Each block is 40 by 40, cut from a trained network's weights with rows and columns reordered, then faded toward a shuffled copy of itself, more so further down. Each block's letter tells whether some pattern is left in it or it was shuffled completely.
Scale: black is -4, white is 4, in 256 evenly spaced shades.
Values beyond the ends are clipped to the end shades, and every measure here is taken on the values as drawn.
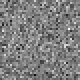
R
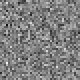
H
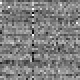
H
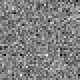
H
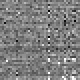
H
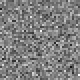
R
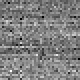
H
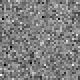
R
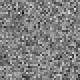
H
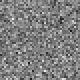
R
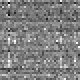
H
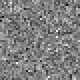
R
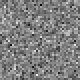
R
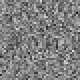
H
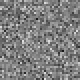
R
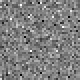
R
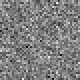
R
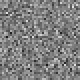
H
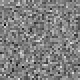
R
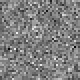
R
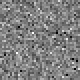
R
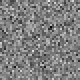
R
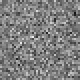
H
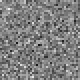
R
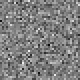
H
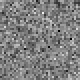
R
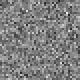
R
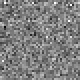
H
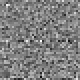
H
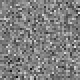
R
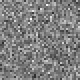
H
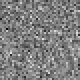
R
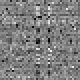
H
